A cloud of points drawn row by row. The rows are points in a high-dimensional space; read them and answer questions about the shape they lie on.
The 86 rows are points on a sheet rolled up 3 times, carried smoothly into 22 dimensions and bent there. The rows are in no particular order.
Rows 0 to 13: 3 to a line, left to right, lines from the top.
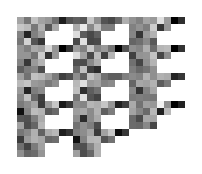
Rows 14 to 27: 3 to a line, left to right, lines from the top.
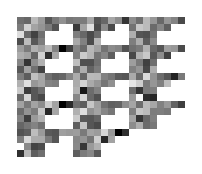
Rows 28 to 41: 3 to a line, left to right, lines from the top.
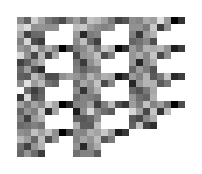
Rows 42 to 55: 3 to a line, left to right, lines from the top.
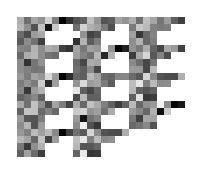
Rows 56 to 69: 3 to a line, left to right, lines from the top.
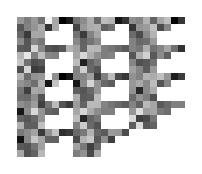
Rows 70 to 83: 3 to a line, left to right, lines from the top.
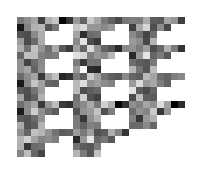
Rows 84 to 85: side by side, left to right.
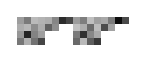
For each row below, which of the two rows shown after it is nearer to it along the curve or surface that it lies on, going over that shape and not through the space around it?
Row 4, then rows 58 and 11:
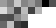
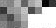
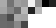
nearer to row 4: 11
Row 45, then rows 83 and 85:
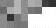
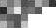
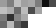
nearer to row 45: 85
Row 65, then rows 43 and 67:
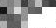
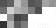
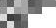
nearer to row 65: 67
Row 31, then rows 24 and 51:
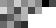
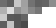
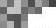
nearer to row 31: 24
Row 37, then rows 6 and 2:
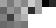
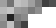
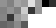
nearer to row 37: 2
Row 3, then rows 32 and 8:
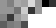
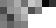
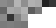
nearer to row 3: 32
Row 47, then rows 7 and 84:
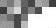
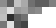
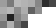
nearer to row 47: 7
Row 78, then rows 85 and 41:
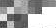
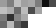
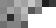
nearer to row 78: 85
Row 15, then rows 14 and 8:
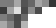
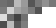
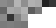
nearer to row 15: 14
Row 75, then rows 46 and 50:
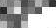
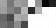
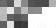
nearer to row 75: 46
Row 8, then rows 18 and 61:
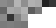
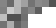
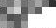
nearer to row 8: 18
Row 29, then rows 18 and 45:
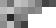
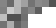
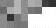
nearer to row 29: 18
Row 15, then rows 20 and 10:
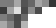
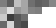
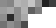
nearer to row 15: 20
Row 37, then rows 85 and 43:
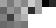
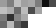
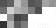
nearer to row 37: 85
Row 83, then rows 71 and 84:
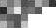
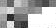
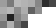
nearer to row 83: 71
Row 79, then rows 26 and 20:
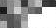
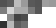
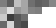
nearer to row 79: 20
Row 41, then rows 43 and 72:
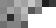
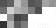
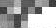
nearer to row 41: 72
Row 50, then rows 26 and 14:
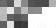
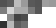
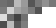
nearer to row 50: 26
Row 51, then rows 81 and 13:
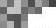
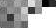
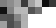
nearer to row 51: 81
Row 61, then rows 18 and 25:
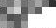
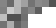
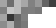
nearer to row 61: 18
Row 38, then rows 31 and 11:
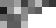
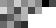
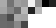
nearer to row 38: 11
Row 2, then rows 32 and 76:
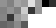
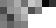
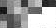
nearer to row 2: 32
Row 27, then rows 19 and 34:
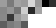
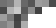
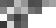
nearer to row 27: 19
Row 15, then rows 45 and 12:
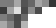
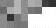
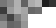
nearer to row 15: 12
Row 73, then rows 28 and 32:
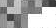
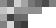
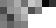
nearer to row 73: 32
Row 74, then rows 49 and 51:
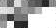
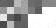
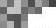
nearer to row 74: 49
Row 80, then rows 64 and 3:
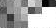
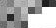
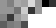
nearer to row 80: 3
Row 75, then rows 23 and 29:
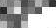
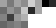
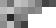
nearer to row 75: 23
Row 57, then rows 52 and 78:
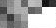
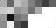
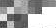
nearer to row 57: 52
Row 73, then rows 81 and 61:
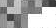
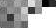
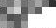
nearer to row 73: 61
